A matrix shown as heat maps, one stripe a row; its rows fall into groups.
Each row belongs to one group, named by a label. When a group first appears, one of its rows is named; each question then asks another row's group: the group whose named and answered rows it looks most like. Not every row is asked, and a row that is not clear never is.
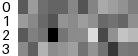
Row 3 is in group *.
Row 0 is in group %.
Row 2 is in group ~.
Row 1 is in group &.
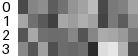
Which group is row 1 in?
&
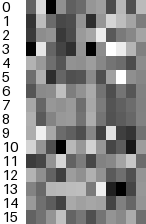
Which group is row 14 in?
&
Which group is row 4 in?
&
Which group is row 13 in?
*
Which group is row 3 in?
%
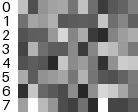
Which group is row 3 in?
%
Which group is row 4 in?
~
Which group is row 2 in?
~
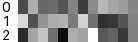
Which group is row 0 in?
%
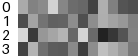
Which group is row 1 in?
%
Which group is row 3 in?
%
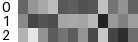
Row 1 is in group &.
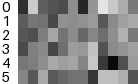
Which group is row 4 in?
*
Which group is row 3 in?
~
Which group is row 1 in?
~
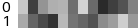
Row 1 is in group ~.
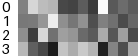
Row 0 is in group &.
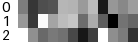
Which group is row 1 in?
*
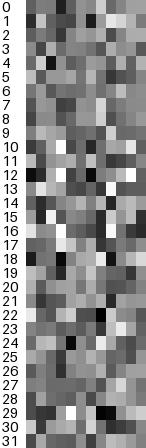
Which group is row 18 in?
~
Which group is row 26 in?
~
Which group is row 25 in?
&
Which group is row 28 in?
%
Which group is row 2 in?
~
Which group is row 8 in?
~
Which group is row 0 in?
~
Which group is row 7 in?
~
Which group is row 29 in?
~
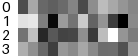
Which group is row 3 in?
&
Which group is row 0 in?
%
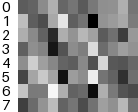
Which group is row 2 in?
&
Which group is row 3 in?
~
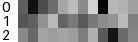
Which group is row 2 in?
*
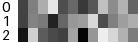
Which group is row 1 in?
~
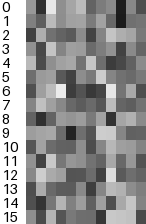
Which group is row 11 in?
*
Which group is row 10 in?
%
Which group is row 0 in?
*
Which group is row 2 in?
%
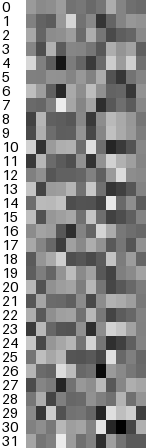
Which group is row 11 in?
%
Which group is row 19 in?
~
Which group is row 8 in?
%
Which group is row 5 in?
*
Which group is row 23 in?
%
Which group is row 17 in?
&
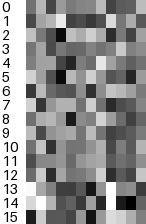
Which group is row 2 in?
&
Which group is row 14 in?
&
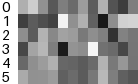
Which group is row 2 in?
*
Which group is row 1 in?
~
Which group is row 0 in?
&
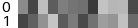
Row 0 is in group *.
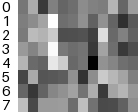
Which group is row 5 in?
%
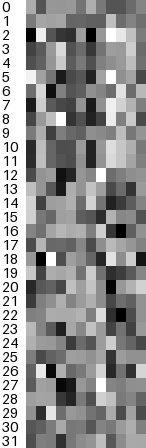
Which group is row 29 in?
*
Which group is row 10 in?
%
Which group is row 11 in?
%
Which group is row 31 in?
~
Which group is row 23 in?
&
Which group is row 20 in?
~
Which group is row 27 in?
~
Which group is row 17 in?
%
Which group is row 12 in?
~
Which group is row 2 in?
%
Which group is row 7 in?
%
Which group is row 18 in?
*
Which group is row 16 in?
*
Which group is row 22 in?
*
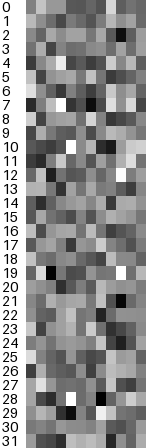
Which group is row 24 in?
*
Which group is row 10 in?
~
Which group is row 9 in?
%
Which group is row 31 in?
&
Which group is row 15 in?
%
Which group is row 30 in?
*
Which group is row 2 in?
*
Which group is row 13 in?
&
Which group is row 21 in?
*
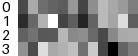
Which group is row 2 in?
~
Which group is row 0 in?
%
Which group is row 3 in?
*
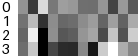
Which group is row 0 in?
*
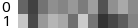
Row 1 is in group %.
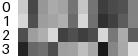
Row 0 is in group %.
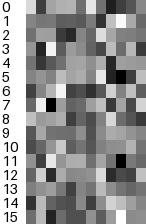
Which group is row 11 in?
*
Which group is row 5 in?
*
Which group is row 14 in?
%
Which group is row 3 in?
*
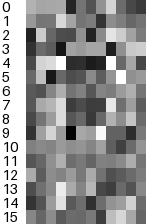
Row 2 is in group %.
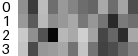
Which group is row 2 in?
&
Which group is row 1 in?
*
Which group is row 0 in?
*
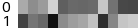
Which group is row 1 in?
~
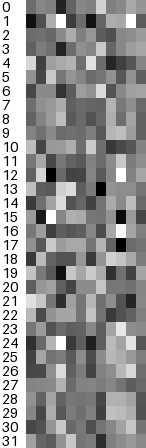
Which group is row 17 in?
*
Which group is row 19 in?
&
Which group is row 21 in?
&
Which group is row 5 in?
*
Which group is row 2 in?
~
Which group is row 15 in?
*
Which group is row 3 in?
~
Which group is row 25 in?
%
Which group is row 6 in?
~
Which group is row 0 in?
~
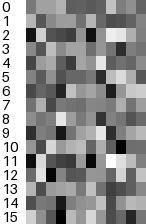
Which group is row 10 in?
*
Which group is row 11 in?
%
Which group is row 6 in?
~
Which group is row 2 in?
%
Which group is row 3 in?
*
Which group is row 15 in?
&
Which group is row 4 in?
~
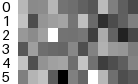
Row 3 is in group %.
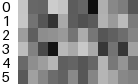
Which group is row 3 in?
&
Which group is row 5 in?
%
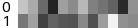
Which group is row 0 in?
&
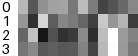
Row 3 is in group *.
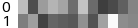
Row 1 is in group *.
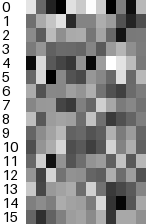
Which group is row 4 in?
%
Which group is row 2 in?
*
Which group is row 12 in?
*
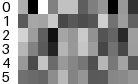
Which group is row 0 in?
*
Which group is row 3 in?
&
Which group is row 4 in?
*
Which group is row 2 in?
&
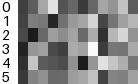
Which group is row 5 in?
~
